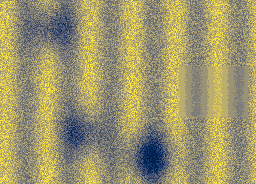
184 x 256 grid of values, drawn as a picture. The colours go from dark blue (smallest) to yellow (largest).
Stripes: upright, repeating 6 times. Slope: none. Dips: three. Ninth with the lowest average: bottom middle. Odd patch: calmer, in the middle right. Calmest part: middle right. Odd rows or columns: none.
